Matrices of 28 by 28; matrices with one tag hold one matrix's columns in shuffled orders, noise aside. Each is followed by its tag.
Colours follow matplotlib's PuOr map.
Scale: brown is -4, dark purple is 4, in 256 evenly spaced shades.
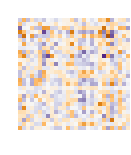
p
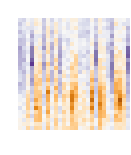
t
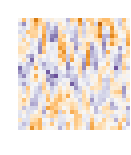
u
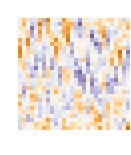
u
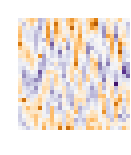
u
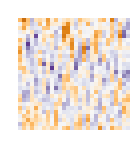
u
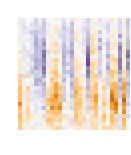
t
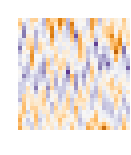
u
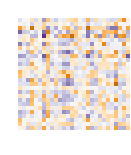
p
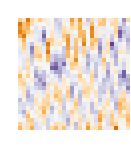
u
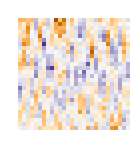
u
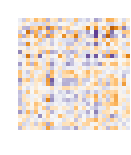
p
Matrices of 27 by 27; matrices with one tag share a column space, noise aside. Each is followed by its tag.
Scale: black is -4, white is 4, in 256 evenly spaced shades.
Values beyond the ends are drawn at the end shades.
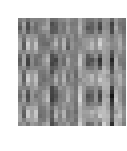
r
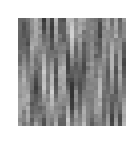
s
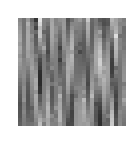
s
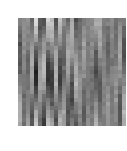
s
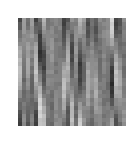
s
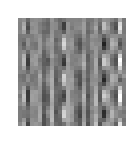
r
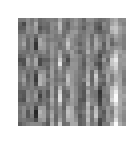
r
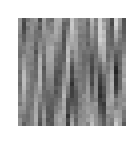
s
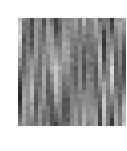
s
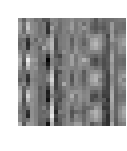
r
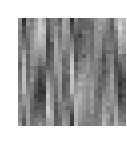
s
